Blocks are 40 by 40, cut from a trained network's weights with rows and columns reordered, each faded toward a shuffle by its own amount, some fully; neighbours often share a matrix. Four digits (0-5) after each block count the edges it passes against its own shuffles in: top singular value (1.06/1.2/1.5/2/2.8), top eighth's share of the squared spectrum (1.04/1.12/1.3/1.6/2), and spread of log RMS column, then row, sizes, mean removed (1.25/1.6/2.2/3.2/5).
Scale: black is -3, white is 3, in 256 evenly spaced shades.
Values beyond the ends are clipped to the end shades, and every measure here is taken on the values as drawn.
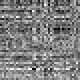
4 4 1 3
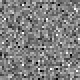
0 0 0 0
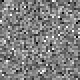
0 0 0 0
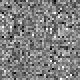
3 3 1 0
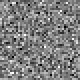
0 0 0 0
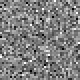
0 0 0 0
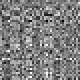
4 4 2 2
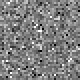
2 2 1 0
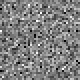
1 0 0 0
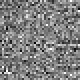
3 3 1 1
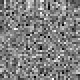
3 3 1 0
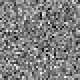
1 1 0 0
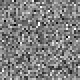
1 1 0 0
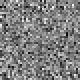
1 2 0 1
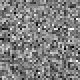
2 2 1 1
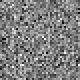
2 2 0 1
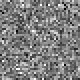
3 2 0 1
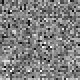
3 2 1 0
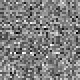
3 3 1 1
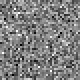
1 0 1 0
